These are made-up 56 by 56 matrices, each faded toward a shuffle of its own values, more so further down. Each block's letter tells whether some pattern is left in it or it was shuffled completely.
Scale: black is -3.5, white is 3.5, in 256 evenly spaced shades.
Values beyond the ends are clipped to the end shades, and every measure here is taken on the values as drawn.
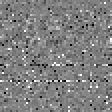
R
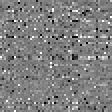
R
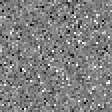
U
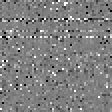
R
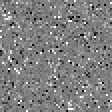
U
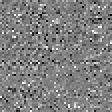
R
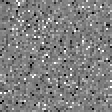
U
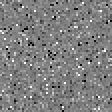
U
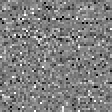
R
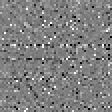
R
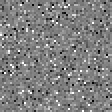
U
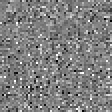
R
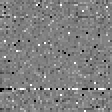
R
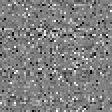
R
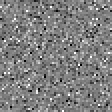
U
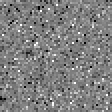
U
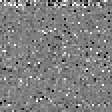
R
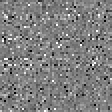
R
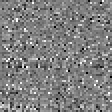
R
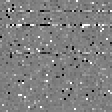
R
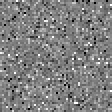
U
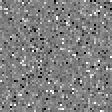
U
